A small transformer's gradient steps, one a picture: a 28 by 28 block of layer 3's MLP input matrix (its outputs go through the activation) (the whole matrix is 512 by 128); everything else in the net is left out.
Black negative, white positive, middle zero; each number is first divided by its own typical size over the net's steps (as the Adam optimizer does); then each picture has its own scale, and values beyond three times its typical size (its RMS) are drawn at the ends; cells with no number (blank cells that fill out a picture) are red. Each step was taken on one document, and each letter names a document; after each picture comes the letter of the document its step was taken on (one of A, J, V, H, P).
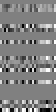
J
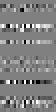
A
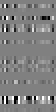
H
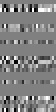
J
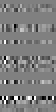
H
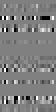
H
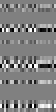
J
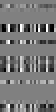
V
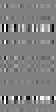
H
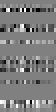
A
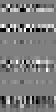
A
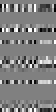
J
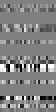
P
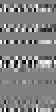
J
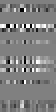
A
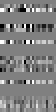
A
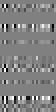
H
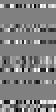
P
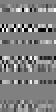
J
